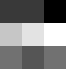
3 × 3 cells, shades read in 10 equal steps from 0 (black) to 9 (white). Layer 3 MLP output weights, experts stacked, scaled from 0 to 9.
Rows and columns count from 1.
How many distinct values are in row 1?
2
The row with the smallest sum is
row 1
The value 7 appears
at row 2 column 1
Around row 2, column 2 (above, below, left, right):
2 3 7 9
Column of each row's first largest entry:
1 3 1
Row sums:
4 24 11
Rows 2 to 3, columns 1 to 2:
7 8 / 4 3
